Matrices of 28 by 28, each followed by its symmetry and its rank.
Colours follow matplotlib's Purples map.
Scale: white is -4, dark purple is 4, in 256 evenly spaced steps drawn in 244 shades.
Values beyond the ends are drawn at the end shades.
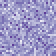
symmetric, full rank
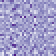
neither, rank five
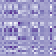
neither, rank two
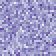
neither, full rank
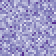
symmetric, full rank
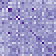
symmetric, rank five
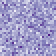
neither, full rank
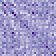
symmetric, rank five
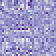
neither, rank five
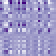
neither, rank two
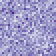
symmetric, full rank
